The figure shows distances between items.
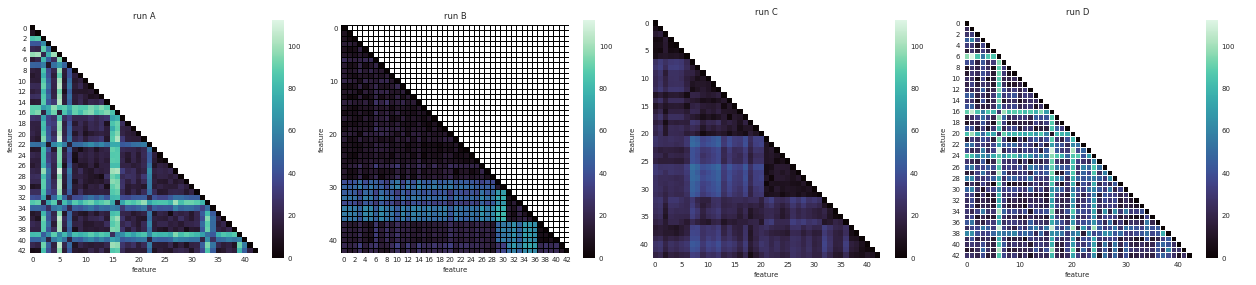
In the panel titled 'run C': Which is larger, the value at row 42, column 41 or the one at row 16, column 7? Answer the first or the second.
the second
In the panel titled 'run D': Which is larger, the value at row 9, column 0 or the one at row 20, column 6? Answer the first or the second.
the second
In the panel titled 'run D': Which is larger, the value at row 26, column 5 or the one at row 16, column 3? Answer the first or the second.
the second
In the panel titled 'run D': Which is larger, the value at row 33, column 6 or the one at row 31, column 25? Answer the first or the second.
the first
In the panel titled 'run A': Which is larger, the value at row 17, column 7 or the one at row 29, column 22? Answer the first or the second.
the second
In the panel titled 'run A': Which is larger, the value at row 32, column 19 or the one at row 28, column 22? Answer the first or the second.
the second
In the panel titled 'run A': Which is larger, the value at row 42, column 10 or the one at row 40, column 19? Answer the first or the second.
the second
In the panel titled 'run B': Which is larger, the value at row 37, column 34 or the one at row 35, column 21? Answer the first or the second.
the first
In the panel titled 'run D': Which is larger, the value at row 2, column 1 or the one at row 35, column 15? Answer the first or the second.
the first
